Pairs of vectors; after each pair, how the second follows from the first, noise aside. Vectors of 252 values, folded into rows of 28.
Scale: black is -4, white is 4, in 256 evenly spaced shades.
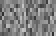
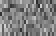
shuffled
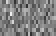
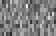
shuffled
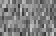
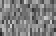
shuffled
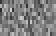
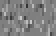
partly zeroed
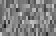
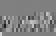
partly zeroed
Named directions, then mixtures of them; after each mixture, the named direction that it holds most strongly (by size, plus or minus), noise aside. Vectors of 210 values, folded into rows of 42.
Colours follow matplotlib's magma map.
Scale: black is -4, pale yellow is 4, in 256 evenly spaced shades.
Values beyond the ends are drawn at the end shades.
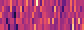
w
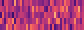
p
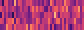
p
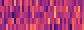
p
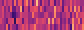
w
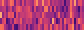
p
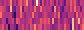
w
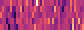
w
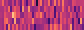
w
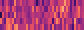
p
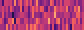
p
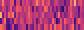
p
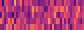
p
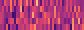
w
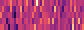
w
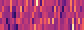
w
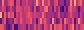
p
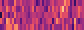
p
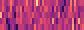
w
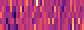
w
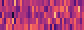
p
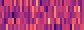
p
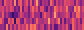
p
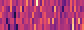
w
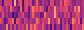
p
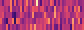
w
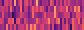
p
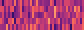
p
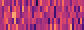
w
